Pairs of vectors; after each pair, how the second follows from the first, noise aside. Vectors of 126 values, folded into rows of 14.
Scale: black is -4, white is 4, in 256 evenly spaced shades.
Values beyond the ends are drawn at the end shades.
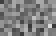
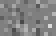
partly zeroed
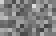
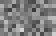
reversed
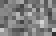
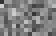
reversed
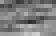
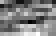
scaled up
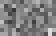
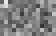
reversed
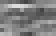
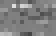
partly zeroed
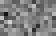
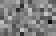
reversed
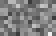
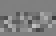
partly zeroed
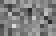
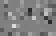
partly zeroed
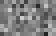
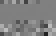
partly zeroed
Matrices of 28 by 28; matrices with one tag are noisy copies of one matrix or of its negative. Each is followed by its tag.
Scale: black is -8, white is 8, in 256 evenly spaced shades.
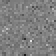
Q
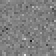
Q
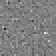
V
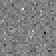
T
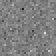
T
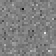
T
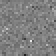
Q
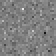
T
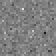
T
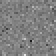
Q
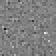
V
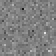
T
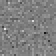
V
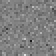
Q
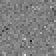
Q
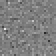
V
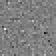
V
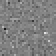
V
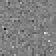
V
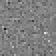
V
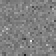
Q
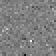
Q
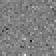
Q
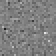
V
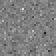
T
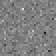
T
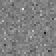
T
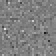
V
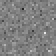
T
